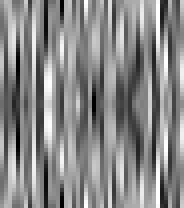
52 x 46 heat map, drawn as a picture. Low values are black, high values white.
Streaks run downward. There is no overall slope. The top and bottom halves mirror each other.
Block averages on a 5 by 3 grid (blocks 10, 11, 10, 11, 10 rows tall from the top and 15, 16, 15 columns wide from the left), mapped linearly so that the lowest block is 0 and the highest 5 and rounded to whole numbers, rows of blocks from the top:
454 / 352 / 101 / 352 / 454
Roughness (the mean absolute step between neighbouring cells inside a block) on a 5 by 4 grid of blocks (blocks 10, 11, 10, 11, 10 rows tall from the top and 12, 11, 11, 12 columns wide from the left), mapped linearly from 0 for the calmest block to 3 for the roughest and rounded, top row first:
1 1 1 2
3 0 0 2
1 1 0 1
3 0 0 2
1 1 1 2
